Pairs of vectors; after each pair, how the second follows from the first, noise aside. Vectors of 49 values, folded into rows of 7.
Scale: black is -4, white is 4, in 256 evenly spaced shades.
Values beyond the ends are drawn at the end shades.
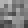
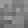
shrunk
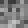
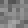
shrunk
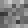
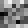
scaled up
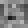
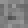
shrunk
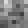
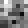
scaled up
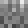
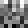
scaled up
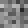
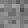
shrunk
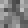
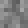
shrunk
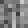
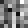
scaled up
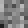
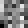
scaled up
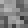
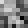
scaled up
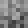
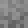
shrunk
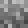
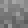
shrunk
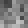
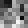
scaled up
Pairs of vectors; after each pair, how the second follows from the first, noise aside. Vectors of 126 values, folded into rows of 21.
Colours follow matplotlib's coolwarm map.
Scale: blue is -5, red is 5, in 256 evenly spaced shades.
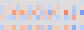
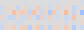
shrunk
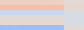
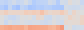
negated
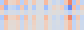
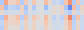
copied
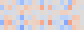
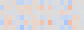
shrunk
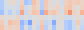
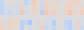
shrunk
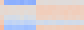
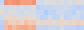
negated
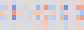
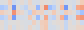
copied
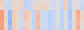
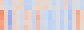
copied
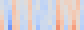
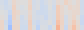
shrunk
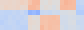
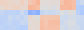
copied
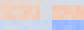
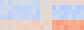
negated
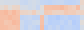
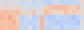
copied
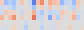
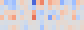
copied
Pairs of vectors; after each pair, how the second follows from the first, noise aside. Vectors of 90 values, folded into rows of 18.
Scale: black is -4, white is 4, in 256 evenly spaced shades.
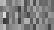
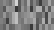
wrapped around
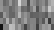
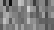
wrapped around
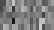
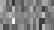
negated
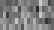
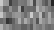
wrapped around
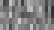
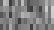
negated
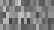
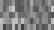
wrapped around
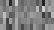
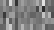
negated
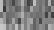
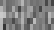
wrapped around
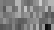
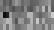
wrapped around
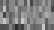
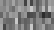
wrapped around
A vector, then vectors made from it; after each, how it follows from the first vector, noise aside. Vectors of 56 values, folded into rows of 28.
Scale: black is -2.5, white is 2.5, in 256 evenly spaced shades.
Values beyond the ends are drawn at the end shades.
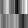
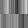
shrunk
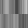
shrunk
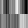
negated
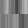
shrunk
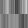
shrunk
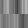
shrunk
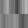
shrunk
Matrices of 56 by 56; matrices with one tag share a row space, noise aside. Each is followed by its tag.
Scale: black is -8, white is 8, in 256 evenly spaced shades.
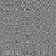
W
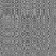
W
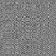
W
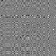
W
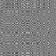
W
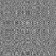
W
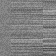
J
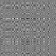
W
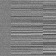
J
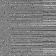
J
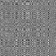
W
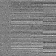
J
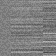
J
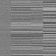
J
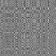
W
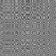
W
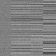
J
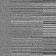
J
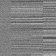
J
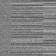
J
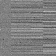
J
